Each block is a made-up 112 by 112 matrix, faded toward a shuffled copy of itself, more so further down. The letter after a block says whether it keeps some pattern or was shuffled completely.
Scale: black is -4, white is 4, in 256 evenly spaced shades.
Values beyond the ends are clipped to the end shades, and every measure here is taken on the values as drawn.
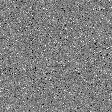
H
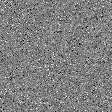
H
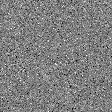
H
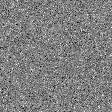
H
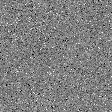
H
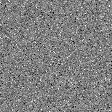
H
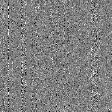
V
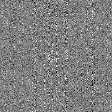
V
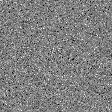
H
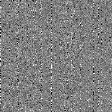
V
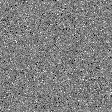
H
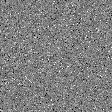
H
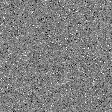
H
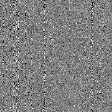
V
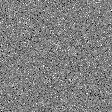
H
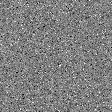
H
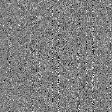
V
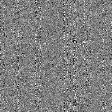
V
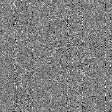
V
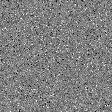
H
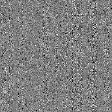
V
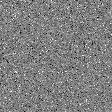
H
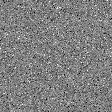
H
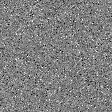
H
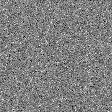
H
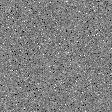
H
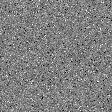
H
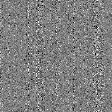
V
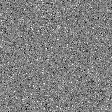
H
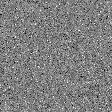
H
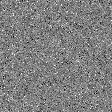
H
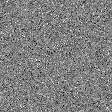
H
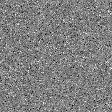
H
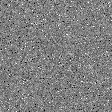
H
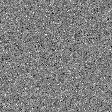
H
